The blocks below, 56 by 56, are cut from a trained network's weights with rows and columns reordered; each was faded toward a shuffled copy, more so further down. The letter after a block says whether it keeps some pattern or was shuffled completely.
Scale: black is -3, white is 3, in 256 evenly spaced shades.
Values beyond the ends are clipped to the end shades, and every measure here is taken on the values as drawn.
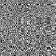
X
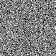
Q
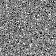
Q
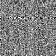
X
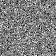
Q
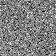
Q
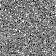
Q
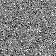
Q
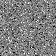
Q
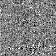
X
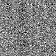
X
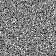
Q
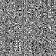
X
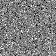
Q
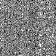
X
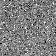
Q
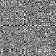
X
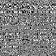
X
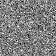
Q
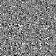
X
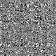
X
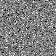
Q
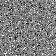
Q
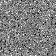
Q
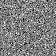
Q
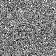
Q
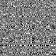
X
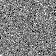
Q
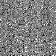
X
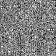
X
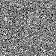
Q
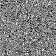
Q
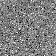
Q
